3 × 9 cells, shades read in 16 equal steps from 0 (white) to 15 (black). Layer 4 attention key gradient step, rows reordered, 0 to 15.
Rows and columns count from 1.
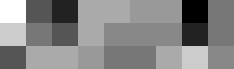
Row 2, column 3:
10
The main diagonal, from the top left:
0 8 5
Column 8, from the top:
15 13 3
